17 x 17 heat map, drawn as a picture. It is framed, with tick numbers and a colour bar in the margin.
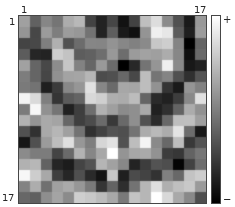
There is no overall slope. Concentric rings centre on the top middle. The top middle is the ninth with the lowest average.
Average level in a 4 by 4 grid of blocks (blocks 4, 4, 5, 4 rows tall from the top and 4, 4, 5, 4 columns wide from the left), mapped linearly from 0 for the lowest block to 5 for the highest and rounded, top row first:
1 2 3 1 / 2 5 2 0 / 3 2 4 2 / 4 1 2 4
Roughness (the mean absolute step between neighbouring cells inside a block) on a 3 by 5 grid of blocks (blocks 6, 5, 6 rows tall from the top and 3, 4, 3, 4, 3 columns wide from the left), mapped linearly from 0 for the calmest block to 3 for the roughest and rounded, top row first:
00111 / 31012 / 11312
